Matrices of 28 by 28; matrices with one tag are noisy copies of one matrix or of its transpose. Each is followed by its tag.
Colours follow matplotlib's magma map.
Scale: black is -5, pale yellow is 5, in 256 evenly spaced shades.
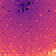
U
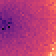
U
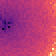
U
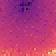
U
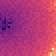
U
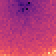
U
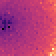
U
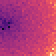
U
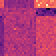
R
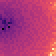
U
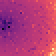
U
